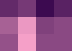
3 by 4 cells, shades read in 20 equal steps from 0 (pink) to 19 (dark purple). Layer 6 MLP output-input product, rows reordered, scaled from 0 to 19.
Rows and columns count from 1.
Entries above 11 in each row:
4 1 0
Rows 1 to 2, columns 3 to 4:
19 16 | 12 11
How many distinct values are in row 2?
4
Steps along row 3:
down up same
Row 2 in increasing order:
1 8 11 12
